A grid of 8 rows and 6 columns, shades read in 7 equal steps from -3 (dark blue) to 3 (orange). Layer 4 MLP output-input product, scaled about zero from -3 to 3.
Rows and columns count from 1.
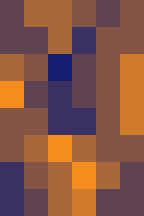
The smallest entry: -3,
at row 3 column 3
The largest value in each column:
3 1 3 3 1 2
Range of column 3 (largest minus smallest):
6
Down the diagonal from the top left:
-1 -1 -3 -1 0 0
